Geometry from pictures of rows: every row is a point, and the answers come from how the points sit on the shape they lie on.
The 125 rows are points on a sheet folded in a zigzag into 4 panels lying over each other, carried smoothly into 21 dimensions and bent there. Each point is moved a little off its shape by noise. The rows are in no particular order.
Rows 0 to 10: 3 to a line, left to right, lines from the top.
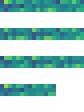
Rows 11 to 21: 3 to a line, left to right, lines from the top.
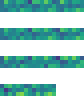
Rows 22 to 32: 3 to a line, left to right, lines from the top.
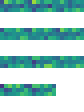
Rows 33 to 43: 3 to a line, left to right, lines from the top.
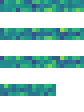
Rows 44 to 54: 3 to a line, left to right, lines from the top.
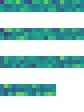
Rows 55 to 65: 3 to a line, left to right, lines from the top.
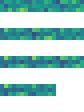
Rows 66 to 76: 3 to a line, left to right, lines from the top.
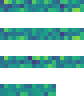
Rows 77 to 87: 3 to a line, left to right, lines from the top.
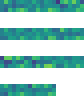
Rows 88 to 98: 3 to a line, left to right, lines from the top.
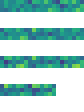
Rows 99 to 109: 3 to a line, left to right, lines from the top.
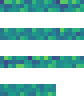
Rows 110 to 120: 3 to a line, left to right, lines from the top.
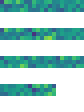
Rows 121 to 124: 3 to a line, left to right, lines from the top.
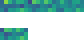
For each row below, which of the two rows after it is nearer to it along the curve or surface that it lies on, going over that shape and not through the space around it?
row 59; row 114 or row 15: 114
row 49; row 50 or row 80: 80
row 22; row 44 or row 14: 44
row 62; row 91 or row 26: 26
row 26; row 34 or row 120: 120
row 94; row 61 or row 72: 61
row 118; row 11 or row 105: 11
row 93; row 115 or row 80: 115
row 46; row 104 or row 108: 108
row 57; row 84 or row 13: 13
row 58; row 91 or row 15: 15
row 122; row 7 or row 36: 36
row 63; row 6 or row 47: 47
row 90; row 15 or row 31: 15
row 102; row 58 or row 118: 58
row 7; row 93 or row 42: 42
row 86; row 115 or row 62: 115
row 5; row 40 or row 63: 63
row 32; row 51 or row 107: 107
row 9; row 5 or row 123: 5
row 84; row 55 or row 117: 55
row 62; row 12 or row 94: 12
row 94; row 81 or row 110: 81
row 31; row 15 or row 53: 15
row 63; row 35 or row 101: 101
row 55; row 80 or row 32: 80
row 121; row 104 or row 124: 124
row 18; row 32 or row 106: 106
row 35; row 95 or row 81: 95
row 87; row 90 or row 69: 90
